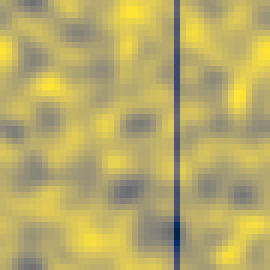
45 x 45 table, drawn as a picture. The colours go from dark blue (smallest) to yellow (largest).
Slope: none. Odd lines: column 30. Ninth with the highest average: top right. Histogram: skewed, a long tail of low values. Ninth with the lowest average: bottom middle.
